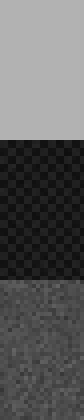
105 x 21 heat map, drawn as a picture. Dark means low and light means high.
The table splits into 3 rows of 1 panel. Panel 1,1: high, flat. Panel 2,1: very low, checkered, faint in contrast. Panel 3,1: low, fine-grained, faint in contrast.
